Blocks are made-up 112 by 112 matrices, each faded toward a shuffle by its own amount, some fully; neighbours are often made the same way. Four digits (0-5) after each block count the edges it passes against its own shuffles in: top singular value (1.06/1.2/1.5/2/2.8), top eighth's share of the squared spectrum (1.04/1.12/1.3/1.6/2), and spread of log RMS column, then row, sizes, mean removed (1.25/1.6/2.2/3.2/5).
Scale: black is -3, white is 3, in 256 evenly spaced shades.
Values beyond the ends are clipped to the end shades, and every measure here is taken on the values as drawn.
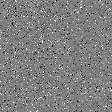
2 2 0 0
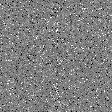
2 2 1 0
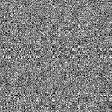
4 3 2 2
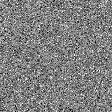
3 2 0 0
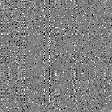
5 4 3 2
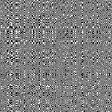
5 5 4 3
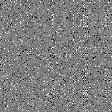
4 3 2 1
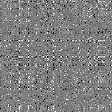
5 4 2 3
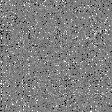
4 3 2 1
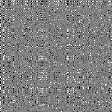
5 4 3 3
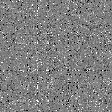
4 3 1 1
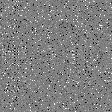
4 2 1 1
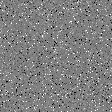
2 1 0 0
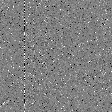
3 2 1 0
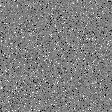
0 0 0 0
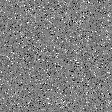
0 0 0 0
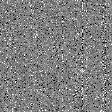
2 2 3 0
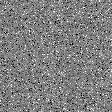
0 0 0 0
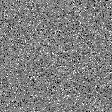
3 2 0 0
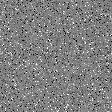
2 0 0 0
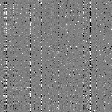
5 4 3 1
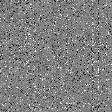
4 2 2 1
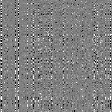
5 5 4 2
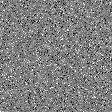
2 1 0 0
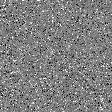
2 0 0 0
